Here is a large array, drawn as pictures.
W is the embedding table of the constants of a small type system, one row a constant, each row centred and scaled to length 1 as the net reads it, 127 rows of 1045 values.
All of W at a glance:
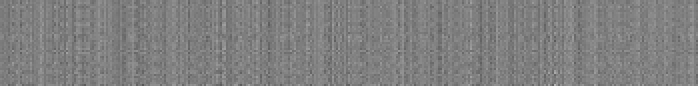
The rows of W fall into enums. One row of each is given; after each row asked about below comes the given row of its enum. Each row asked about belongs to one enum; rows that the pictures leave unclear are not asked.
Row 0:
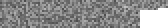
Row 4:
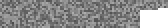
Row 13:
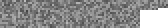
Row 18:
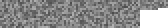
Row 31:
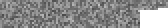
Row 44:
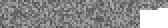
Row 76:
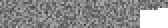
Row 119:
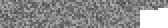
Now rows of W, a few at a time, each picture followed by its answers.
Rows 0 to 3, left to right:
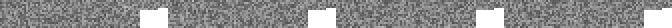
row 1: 13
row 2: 18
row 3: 18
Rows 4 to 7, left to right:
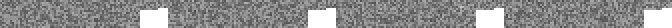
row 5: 13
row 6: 0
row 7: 44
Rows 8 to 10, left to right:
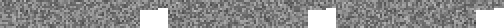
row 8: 13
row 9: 119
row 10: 31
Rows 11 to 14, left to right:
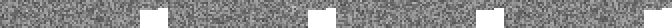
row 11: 44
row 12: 0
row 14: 44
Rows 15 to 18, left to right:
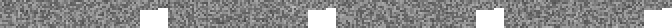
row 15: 13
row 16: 0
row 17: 4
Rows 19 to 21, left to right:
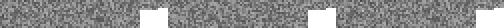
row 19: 44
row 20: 4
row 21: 44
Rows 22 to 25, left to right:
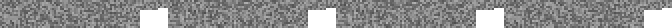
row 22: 4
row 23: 13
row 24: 13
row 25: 4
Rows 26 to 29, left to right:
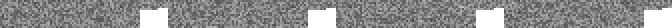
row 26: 44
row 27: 18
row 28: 0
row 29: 119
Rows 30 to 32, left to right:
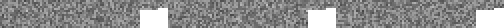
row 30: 44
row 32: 13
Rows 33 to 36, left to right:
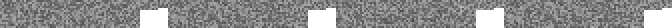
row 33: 13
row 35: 0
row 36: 4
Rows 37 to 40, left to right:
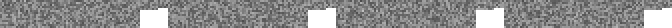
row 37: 13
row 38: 4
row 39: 44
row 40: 18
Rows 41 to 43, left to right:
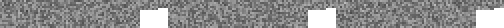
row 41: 13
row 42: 4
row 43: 119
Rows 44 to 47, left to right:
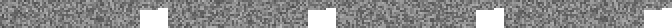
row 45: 18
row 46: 4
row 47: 44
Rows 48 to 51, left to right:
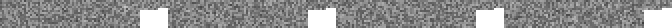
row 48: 0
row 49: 76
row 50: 4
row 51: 31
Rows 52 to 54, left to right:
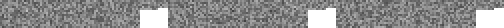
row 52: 44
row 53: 0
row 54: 18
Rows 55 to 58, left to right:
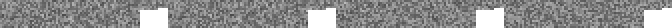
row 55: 31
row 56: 31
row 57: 119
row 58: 4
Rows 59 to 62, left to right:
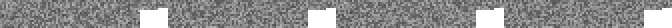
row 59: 31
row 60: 18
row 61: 119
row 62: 18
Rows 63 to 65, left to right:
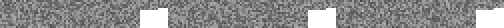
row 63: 13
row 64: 4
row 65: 44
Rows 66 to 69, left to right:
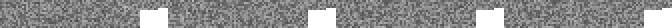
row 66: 0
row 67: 13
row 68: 18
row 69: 18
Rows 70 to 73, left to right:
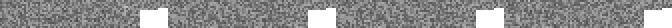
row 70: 0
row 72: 4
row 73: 13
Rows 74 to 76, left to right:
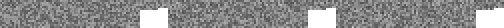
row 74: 4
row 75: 119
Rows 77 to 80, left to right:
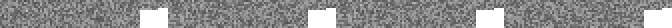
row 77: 44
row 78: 13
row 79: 13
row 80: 4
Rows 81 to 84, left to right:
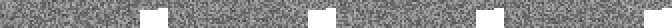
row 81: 31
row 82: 0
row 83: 13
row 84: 0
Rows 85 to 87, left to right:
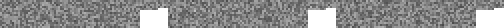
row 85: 4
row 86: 44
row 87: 18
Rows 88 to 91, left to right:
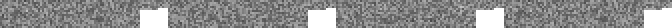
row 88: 44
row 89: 4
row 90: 0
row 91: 44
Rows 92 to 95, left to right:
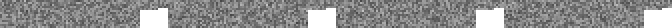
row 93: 31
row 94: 44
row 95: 119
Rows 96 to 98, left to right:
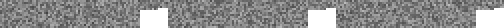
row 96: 76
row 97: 18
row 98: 119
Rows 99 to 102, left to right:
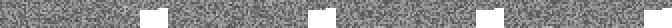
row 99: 0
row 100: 76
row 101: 18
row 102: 18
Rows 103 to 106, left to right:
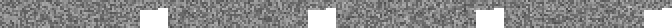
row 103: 4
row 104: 44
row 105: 31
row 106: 0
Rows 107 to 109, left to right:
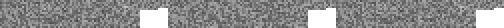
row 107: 0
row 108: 4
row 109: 0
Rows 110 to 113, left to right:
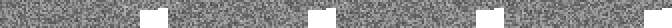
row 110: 0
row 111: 119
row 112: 119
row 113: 13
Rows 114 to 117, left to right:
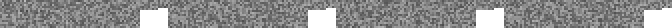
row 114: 13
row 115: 4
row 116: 18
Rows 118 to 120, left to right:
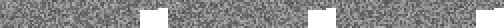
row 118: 31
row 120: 18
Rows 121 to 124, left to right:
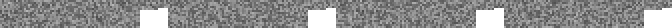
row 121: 119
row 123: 13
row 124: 18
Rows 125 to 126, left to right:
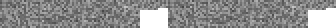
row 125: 0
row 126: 0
